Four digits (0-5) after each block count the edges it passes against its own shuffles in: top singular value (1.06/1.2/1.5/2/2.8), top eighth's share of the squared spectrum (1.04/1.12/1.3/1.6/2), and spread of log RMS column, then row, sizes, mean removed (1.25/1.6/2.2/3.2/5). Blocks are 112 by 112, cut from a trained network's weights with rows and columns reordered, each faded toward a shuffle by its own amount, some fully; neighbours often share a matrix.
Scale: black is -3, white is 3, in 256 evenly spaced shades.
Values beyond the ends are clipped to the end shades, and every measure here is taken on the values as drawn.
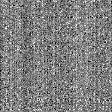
3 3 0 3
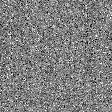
0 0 0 0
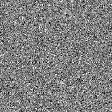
3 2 0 1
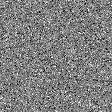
0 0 0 0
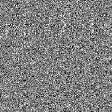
3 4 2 3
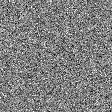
0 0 0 0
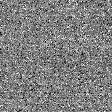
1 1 1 0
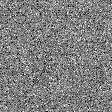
0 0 0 0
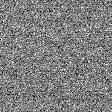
1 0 0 0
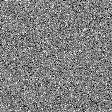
0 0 0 0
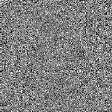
3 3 3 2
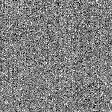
2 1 0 0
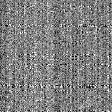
4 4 1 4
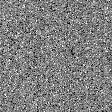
1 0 0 0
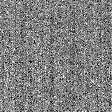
3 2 0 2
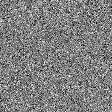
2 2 0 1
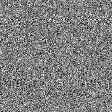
2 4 2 2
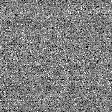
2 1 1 0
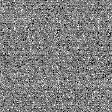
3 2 2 0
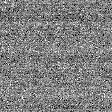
3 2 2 0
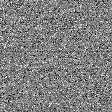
1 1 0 0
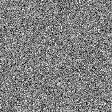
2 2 1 0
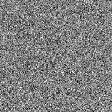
3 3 0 2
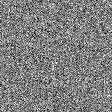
1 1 0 0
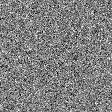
1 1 0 0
